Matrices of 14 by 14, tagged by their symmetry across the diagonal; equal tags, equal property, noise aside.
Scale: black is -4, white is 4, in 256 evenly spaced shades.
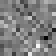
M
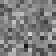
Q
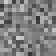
M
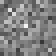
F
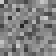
F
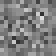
M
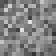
F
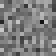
Q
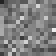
Q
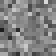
Q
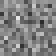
Q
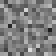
M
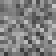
M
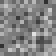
F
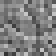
M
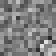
F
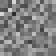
F
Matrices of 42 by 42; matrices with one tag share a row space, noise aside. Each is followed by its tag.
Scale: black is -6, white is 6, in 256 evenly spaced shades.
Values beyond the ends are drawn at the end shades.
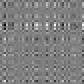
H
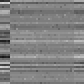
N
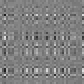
H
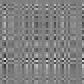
H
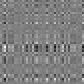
H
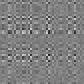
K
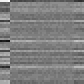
N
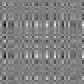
H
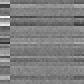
N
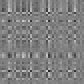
K
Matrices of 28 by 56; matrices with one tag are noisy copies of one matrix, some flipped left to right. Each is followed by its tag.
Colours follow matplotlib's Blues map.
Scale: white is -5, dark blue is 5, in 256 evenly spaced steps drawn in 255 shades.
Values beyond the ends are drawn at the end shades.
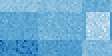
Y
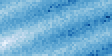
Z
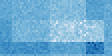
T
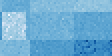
Y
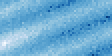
Z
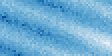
Z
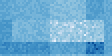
T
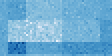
T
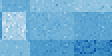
Y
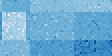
Y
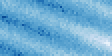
Z
